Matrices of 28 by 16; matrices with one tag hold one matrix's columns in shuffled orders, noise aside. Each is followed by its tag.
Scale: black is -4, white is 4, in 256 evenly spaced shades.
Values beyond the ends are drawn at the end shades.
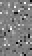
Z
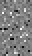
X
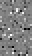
X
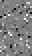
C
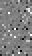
X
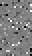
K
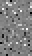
Z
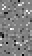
Z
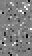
Z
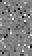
C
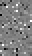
K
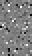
K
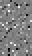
K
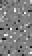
X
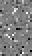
X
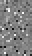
X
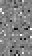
X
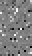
X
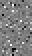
K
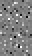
C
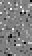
Z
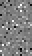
K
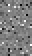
K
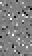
C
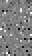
X
